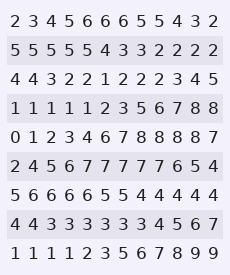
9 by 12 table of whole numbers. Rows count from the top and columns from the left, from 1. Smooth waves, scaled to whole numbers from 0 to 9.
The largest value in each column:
5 6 6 6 7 7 7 8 8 8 9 9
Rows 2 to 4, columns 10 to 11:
2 2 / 3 4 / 7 8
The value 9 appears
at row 9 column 11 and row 9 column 12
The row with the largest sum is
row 6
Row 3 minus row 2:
-1 -1 -2 -3 -3 -3 -1 -1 0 1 2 3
